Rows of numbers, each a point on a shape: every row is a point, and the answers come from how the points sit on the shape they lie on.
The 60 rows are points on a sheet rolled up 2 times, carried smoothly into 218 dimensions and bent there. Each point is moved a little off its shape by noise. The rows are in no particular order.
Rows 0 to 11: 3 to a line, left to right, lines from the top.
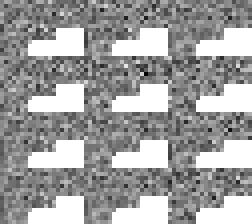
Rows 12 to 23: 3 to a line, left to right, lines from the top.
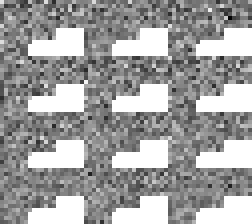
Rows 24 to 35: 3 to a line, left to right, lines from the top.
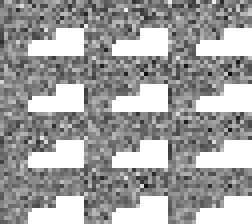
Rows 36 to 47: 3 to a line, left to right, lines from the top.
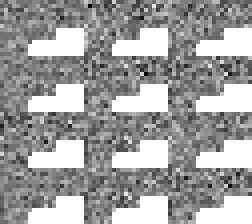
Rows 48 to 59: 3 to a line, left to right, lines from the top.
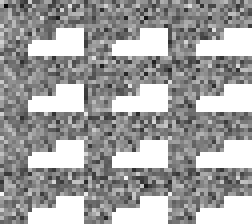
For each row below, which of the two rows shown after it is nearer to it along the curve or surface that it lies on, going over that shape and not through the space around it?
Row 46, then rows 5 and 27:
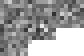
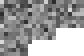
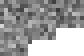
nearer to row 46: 27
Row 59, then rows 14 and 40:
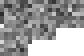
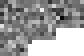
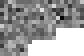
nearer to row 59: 14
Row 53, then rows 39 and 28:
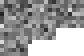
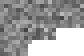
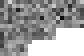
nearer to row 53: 28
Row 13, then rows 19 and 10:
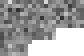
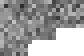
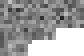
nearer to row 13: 10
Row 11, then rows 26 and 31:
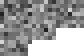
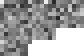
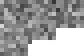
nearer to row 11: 26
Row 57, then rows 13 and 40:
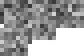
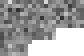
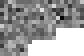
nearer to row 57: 40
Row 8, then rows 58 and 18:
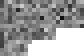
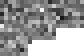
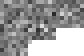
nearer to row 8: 58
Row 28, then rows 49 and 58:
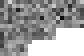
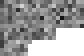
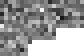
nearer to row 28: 49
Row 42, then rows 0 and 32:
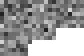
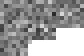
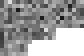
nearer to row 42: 32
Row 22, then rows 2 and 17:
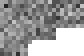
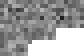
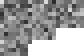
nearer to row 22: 2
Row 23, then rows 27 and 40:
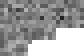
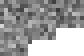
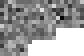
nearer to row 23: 27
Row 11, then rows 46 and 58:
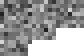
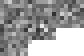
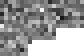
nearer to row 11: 58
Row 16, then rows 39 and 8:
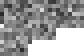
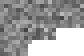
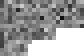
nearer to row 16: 8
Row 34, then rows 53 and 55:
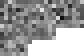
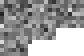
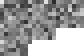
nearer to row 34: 53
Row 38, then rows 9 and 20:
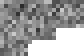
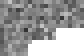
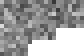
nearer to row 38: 20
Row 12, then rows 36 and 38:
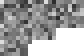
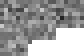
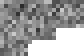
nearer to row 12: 38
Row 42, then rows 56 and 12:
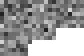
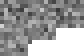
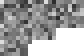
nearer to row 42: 12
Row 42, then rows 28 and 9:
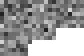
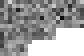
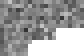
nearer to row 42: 28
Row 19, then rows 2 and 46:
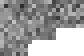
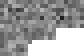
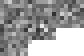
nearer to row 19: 46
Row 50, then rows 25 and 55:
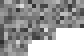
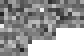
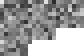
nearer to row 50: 25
